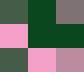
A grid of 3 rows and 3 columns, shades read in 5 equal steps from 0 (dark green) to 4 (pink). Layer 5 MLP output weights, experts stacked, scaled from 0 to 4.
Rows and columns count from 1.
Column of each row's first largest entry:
3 1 2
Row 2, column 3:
0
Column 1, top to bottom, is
1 4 1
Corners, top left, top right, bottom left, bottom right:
1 2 1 3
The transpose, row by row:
1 4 1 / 0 0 4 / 2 0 3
